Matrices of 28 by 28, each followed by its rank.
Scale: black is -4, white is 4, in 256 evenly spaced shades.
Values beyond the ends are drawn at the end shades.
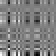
one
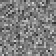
full rank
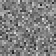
full rank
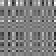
one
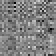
five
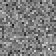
full rank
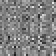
five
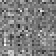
five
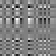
one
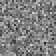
full rank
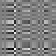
one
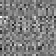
five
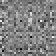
five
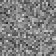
full rank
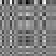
one
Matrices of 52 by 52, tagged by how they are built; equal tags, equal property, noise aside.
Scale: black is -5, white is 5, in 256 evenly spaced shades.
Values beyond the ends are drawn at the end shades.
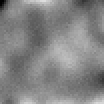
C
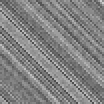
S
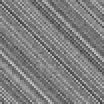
S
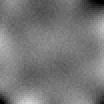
C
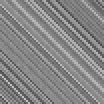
S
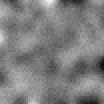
C
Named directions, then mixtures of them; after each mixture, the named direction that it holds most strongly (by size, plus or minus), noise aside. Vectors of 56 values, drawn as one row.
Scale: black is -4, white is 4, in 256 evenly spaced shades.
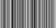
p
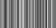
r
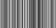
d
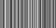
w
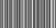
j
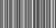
j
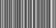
j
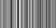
r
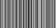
w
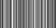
p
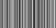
j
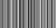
r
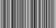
p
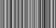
w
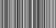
j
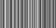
w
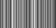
p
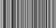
p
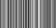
d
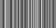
w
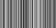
d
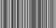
d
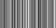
d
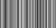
r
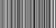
j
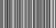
j
